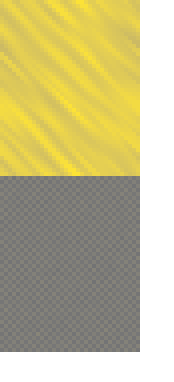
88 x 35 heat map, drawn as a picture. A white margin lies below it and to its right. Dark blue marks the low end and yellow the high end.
It is made of 2 by 1 panels. Panel 1,1: very high, slanting down to the right, faint in contrast. Panel 2,1: middling, checkered, faint in contrast.
